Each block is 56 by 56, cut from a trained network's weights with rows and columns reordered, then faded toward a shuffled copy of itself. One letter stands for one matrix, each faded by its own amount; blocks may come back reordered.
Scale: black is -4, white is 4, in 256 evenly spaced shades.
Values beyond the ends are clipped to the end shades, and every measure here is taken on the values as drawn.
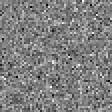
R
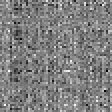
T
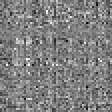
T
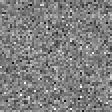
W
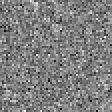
W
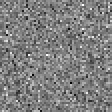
W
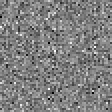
W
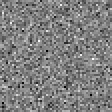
W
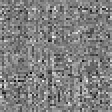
T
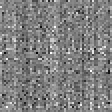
T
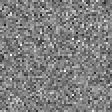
R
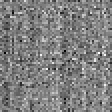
T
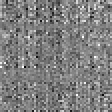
T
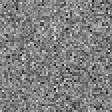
W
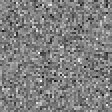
W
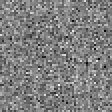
W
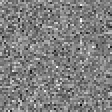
W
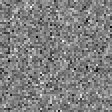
W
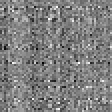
T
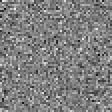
W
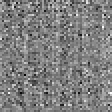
T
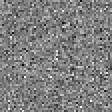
W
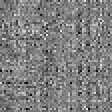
T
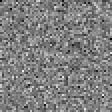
W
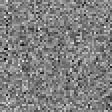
W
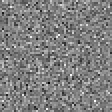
W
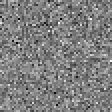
R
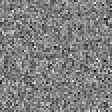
R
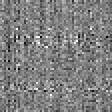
T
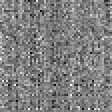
T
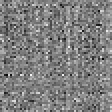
T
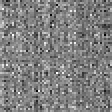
T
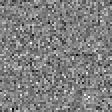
R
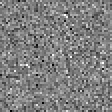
W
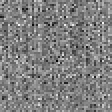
T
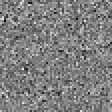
R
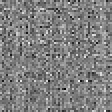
T
